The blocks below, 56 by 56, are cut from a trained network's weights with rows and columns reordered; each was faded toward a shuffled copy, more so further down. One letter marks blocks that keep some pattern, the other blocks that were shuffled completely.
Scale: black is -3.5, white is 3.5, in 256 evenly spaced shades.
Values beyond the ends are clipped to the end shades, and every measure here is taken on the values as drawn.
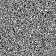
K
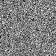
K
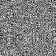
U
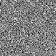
U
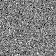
K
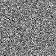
U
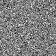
K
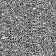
U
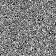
K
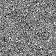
K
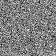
K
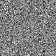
U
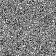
K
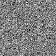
U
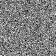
K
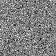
K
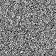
K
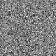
U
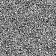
K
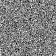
K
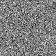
K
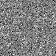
K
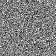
U
